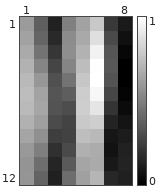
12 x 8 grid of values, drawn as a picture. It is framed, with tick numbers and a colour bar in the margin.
The top middle is the smoothest part. Streaks run downward. Upright stripes repeat 2 times across the table.
